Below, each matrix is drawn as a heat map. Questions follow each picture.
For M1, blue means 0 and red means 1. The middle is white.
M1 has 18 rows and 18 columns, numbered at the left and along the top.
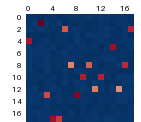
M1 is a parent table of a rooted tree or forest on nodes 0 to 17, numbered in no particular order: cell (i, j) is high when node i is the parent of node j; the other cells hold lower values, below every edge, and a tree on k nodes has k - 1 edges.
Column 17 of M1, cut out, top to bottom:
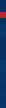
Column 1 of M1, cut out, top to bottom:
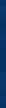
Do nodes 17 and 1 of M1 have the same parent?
no
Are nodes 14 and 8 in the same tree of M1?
no
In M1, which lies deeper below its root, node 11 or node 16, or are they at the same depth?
node 11
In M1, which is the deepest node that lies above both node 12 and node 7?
8
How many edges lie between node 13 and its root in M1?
0
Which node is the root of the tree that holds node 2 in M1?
1
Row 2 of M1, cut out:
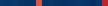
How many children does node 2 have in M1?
2
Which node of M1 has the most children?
8
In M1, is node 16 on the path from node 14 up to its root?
no
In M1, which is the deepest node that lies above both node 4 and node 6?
2
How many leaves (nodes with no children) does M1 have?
9
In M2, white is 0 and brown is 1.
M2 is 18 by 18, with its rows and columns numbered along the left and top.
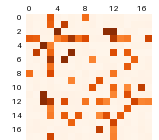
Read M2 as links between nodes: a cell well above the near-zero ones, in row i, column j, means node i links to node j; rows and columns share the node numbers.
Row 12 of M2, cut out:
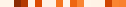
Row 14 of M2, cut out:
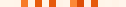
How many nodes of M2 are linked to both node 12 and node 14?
4
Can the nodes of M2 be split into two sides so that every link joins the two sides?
no
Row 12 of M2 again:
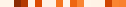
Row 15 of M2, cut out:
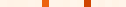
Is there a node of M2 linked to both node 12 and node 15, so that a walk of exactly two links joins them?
no
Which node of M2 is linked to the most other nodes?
node 3
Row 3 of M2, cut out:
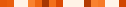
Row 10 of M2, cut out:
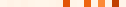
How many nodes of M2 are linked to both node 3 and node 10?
2
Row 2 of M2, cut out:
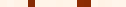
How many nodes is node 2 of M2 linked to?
3
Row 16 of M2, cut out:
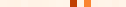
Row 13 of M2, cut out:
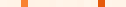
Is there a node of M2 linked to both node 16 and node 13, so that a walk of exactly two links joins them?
no
